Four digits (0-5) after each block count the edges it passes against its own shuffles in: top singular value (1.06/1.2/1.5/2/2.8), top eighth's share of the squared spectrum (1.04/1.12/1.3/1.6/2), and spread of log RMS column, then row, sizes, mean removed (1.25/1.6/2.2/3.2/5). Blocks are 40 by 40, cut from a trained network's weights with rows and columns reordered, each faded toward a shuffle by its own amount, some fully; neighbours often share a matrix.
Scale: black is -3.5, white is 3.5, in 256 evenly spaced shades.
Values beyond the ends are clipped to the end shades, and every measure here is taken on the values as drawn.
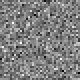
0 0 0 0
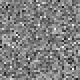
1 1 0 0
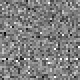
2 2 0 1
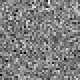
0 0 0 0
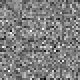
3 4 0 2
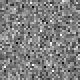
0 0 0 0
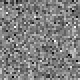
0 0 0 0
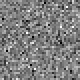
0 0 0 0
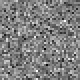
1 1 0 0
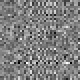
4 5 3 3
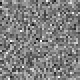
2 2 0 0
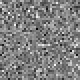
1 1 0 0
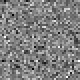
2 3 0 1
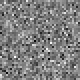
0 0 0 0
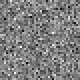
0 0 0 0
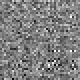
3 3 1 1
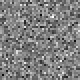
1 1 0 0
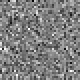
2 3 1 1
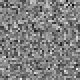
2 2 0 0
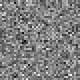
2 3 1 0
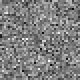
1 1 0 0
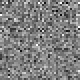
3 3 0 2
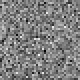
1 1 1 0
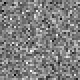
1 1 0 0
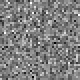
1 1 0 0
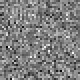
2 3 0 1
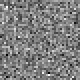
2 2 0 0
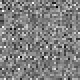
3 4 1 2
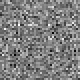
3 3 1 2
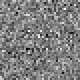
2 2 0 1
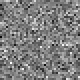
0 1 0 0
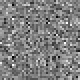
2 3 2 1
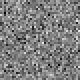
1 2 0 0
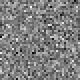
0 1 0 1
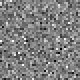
1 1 0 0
